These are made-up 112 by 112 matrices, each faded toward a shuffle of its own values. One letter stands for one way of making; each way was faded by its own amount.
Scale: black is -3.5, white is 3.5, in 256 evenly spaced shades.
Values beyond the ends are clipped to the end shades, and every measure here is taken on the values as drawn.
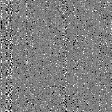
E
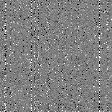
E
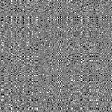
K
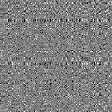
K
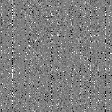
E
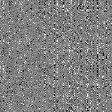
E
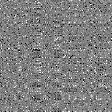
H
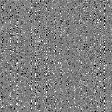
E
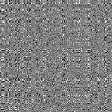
K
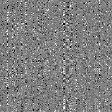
E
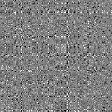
K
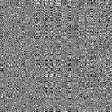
K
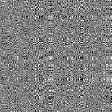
K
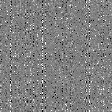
E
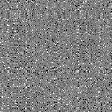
H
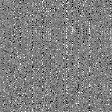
E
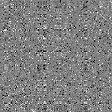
H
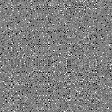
H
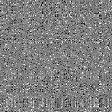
H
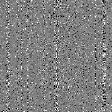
E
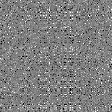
H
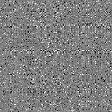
H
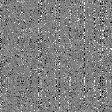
E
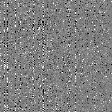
E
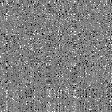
H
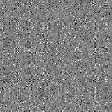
H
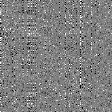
E
